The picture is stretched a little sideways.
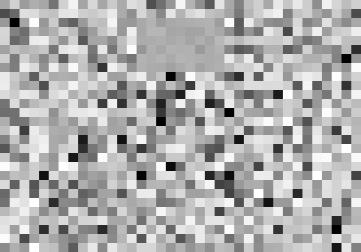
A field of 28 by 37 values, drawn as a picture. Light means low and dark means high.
There is no overall slope. The texture is fine-grained noise. There are no regular stripes. Overall the values sit about 30% of the way up the scale. No single row or column stands out from its neighbours. The top middle is the smoothest part. In the top middle lies a patch that is calmer than the rest. The halves do not mirror each other.
